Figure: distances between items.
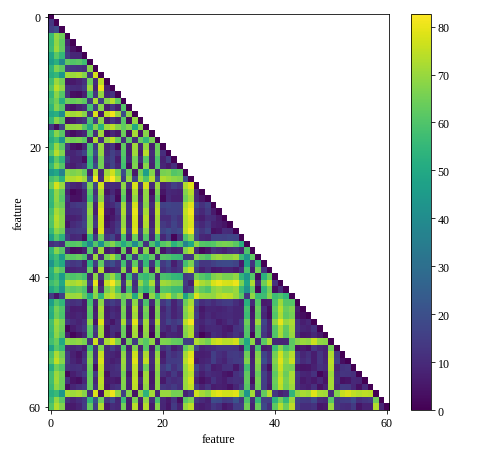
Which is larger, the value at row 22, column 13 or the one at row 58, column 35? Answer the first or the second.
the first
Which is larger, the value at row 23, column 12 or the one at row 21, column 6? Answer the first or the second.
the second
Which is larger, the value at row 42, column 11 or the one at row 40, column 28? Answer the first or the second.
the first
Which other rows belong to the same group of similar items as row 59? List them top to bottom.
3, 4, 5, 6, 8, 10, 11, 12, 14, 16, 18, 20, 21, 22, 23, 26, 27, 28, 29, 30, 31, 32, 33, 34, 36, 38, 39, 44, 45, 46, 47, 48, 49, 51, 52, 53, 54, 55, 56, 57, 60
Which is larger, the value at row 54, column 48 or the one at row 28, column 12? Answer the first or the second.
the first
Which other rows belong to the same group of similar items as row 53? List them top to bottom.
3, 4, 5, 6, 8, 10, 11, 12, 14, 16, 18, 20, 21, 22, 23, 26, 27, 28, 29, 30, 31, 32, 33, 34, 36, 38, 39, 44, 45, 46, 47, 48, 49, 51, 52, 54, 55, 56, 57, 59, 60
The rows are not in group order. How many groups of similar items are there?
3
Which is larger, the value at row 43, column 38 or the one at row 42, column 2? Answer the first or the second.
the first
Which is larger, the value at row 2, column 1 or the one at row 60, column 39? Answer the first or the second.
the first
